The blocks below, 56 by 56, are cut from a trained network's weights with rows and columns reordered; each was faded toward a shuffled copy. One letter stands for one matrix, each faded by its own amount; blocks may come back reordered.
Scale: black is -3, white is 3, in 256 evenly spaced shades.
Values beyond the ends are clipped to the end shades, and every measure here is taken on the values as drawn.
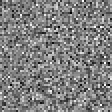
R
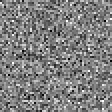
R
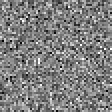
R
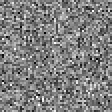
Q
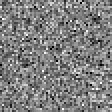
R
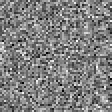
Q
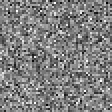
Q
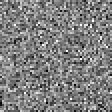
R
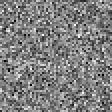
Q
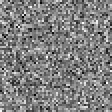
Q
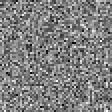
Q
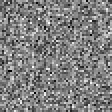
Q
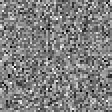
Q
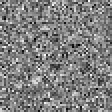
Q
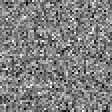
R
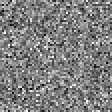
R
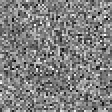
R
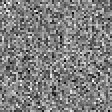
Q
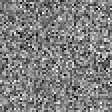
Q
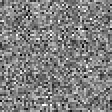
R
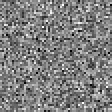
Q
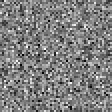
Q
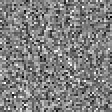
Q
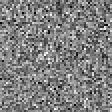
Q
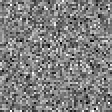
R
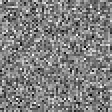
Q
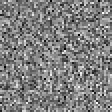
Q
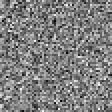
Q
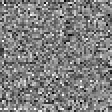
R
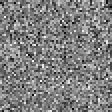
Q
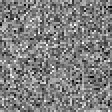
Q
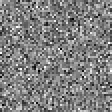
Q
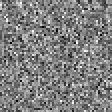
Q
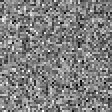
Q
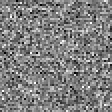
R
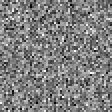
Q
